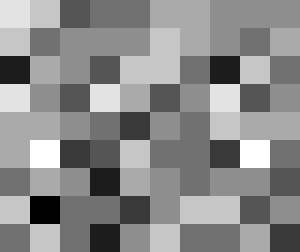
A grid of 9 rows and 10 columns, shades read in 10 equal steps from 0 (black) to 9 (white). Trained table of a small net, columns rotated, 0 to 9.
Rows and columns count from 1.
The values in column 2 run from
0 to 9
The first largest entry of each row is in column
1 1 5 1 8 2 2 1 2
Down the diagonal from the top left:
8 4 5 8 2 4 4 7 6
